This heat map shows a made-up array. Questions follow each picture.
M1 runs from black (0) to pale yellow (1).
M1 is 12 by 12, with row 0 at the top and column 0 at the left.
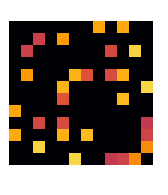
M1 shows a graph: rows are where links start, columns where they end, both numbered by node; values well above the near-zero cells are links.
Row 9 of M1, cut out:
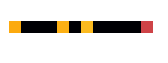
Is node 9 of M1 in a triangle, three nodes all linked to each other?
yes
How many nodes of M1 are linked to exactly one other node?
1
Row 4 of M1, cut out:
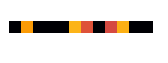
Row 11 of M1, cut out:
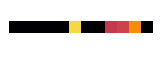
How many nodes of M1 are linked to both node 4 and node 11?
3
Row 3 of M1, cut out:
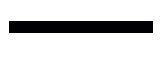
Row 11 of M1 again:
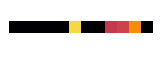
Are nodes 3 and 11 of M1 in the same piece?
no
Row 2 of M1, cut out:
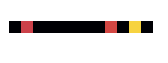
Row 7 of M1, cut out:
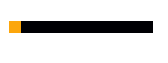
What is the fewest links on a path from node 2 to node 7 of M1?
5
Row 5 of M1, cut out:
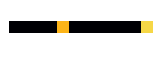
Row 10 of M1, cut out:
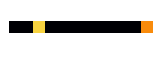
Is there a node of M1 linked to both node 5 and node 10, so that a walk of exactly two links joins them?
yes
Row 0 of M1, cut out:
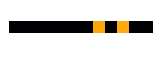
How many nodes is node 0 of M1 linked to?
2
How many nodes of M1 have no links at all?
1
